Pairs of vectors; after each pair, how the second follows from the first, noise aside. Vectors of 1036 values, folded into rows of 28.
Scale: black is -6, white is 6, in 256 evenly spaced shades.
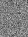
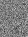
wrapped around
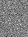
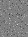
partly zeroed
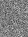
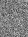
wrapped around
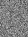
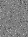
partly zeroed
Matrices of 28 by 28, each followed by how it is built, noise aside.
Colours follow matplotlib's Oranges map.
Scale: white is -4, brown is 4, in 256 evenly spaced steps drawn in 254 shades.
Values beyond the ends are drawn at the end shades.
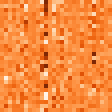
uneven columns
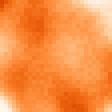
smooth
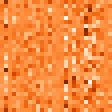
uneven columns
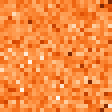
noise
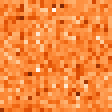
noise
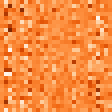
uneven columns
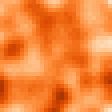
smooth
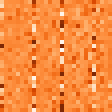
uneven columns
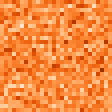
noise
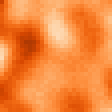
smooth
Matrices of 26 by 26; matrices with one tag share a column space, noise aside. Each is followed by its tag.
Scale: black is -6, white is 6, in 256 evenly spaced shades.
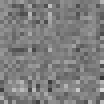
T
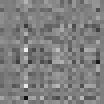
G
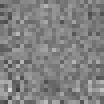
T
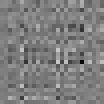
G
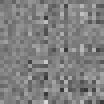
T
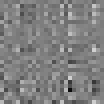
T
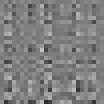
T
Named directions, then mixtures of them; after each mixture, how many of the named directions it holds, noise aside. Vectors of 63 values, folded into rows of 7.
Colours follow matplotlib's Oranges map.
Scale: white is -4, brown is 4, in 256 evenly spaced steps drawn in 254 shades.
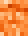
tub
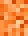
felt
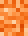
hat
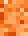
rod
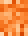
three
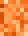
three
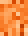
three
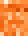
two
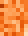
three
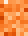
three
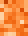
one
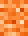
three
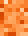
one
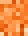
three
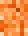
two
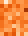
three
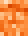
one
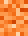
three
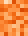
two
